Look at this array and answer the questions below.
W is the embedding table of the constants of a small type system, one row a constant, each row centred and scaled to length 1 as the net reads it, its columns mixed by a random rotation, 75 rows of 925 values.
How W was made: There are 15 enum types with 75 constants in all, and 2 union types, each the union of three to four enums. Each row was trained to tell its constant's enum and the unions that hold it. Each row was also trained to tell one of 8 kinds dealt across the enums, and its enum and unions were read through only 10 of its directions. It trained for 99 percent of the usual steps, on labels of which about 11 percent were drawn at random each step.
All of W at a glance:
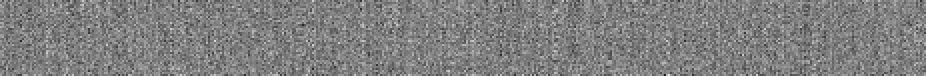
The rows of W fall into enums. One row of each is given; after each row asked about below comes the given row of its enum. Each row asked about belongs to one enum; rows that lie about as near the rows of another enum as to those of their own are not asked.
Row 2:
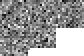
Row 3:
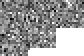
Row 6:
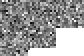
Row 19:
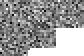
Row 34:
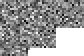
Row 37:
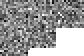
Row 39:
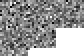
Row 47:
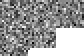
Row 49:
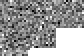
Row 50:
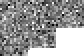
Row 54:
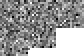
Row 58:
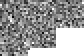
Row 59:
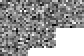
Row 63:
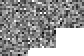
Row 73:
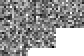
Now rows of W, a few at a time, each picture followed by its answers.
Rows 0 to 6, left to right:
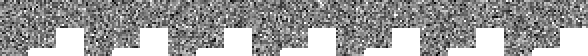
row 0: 59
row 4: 54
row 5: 73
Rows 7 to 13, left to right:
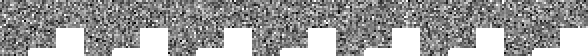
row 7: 54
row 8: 59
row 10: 59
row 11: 50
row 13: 19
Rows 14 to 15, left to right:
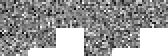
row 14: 49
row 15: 73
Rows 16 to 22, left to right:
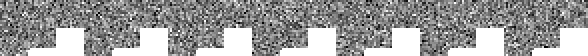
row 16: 49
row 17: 39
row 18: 73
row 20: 2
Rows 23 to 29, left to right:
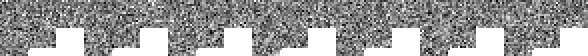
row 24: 3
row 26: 6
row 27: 73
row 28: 37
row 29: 58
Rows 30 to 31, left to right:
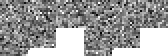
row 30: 50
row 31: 54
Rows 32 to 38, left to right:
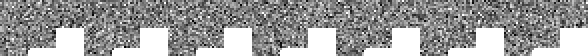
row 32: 63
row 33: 37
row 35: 3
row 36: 50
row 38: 49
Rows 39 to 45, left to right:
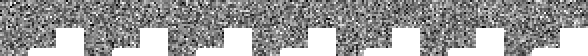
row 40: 3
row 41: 63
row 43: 58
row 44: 59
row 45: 50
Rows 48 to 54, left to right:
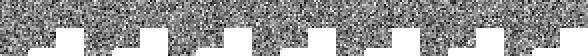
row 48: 63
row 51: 54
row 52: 54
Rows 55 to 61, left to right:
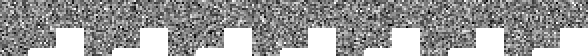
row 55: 19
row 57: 49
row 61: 3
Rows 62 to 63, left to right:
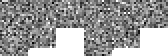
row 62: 3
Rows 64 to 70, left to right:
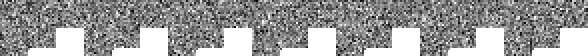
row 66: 73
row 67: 58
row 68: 37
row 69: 58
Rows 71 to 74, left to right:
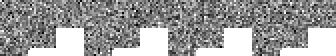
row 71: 37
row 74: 34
